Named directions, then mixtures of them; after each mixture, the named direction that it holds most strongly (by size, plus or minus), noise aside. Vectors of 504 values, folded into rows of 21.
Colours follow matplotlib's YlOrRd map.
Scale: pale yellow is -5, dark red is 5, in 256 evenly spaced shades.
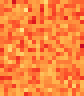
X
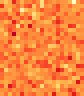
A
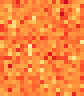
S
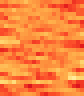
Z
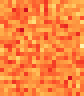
X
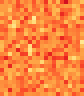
S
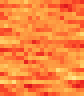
Z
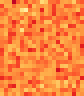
X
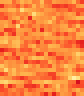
Z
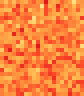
X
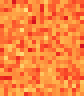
X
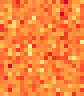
S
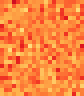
X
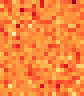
A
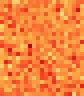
S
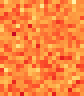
A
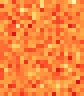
A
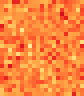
S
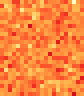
A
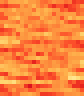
Z
